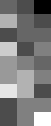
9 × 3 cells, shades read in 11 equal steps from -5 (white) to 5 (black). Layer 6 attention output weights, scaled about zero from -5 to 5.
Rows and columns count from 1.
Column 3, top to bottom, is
5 2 1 0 1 0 2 0 -5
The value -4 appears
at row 7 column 1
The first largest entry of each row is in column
3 3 1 2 3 3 3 1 1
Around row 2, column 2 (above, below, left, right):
2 1 -2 2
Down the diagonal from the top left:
1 1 1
